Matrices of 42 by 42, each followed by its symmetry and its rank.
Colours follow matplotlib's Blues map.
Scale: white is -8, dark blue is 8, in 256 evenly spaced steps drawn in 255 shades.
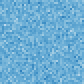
neither, full rank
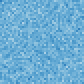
symmetric, full rank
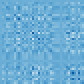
symmetric, rank three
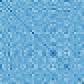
symmetric, rank five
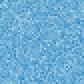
symmetric, full rank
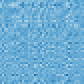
neither, rank five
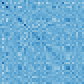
symmetric, rank five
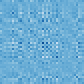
symmetric, rank three
